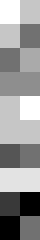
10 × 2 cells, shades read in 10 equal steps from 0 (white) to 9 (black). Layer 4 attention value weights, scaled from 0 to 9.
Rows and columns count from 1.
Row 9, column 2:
9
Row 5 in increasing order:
0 2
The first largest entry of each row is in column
2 2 1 1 1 1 1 1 2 1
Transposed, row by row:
0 2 5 4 2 2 6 1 7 9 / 2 5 3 4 0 2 5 1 9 5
